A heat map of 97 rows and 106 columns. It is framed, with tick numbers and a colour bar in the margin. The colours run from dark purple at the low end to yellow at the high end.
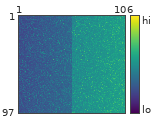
Average level on the scale: 40%. Seam: vertical, 50% of the way across, the right part higher. Slope: up to the right.
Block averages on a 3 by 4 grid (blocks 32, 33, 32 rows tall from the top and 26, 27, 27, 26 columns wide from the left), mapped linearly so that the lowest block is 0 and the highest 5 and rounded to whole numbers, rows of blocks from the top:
0 1 4 5 | 0 1 4 5 | 0 1 4 5
